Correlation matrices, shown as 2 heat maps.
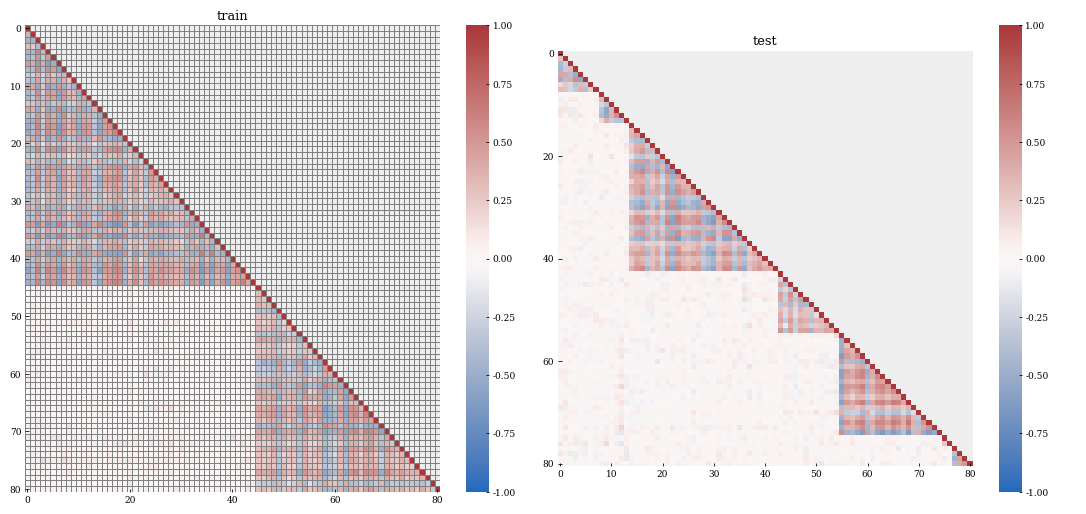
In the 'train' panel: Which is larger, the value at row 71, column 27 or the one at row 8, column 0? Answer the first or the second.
the first
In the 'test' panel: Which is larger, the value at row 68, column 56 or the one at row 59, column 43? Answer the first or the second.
the first
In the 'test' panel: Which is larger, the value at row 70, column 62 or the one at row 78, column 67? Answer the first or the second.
the second
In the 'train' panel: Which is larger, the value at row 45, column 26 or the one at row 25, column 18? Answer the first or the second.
the second
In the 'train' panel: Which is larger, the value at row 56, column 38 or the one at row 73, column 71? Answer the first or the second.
the second
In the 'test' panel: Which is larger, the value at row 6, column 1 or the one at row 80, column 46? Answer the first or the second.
the first
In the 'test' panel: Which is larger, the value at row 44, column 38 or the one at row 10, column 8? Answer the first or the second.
the first
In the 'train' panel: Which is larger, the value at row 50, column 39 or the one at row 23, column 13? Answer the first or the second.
the second
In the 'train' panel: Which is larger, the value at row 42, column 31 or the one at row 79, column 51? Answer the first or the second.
the second
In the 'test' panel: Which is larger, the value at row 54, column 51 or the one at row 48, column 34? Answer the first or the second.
the first
